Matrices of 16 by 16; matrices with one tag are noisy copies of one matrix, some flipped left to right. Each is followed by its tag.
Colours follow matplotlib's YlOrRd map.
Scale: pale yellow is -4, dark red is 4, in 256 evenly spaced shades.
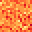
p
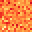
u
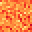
p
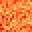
p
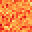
p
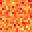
u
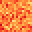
p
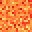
u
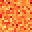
u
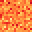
u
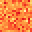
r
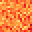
p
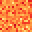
u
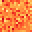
r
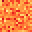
r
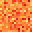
r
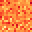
u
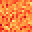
p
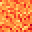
p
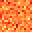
u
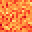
p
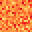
u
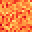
p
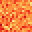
p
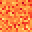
u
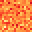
u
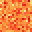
r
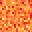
u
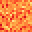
p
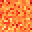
u
